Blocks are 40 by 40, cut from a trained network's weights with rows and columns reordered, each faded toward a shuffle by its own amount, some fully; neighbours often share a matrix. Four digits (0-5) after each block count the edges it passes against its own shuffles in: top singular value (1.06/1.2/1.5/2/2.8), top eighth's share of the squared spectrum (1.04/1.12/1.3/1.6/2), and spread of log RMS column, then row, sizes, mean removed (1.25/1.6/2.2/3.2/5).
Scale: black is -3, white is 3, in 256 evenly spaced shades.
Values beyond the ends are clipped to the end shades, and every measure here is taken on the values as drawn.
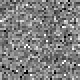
0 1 0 0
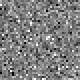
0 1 0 0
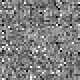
1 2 1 0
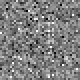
1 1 1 0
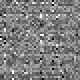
2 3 2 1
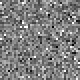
0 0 0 0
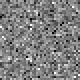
0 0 1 0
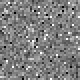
0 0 0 0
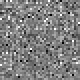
0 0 0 1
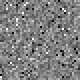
0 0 0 0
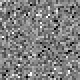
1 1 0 0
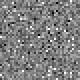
0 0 0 0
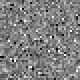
0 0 0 0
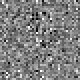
2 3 2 1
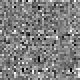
2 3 2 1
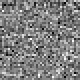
3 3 0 2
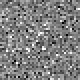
0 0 0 0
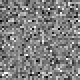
2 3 0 2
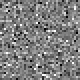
0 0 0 0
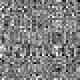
3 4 1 2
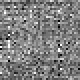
2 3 2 0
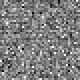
1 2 0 0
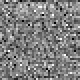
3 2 0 0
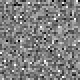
0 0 0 0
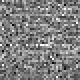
3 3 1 1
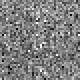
1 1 0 0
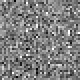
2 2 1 0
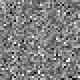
0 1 1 0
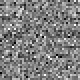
2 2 0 1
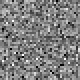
2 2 0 0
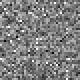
1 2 0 0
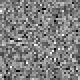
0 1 0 0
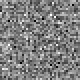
0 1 0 0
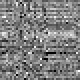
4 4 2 2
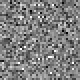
2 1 0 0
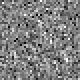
1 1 0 0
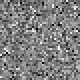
1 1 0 0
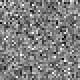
0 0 1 0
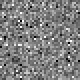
1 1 1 0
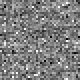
1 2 2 0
